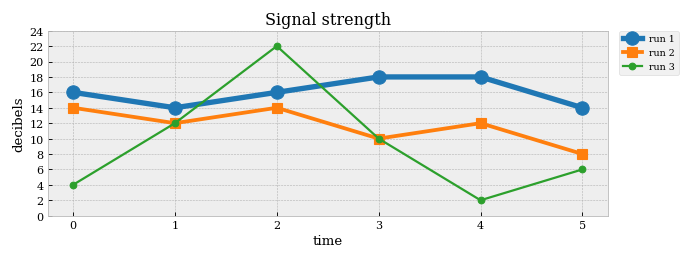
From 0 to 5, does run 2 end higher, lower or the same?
lower
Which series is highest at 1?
run 1
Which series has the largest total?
run 1
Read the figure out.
Title: Signal strength
x-axis: time, ticks 0 1 2 3 4 5
y-axis: decibels, ticks 0 2 4 6 8 10 12 14 16 18 20 22 24
Legend: run 1, run 2, run 3
Values:
run 1: 16 14 16 18 18 14
run 2: 14 12 14 10 12 8
run 3: 4 12 22 10 2 6
